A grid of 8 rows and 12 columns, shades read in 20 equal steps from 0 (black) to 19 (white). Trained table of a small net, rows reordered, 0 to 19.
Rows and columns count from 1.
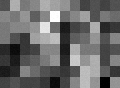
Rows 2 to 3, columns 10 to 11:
6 9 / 13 3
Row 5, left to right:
3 1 4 5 10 10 2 13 9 9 5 6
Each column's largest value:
10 13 11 12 17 19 11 15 14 13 9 11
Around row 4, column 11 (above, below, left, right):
3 5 11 10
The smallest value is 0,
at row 8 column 11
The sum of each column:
48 50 59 65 82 80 38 74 79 82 40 59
